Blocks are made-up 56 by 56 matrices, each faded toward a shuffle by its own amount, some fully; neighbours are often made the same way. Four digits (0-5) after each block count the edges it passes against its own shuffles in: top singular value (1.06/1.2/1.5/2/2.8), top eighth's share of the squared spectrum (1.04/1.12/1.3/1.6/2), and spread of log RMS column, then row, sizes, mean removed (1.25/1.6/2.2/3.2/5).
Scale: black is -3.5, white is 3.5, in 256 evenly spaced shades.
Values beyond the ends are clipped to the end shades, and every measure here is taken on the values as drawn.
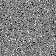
0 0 0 0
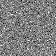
0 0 0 0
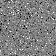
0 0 0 0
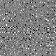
4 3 1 2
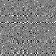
4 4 2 3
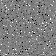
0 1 0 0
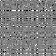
4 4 2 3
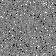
1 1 0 0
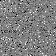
2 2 0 1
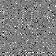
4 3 1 2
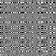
5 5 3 4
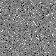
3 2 0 0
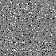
3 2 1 1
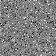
2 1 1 0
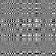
5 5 3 4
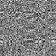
4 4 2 2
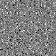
3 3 1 0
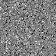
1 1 1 0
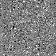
1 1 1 0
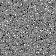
0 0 0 0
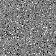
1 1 1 0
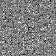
0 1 2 0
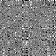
4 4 2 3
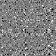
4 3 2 2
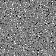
0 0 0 0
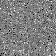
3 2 1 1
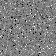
0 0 0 0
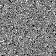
0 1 0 0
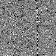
2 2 2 0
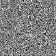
1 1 2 0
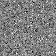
0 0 1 0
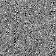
1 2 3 0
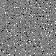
2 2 0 0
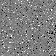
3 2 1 0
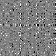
4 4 2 2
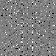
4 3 2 1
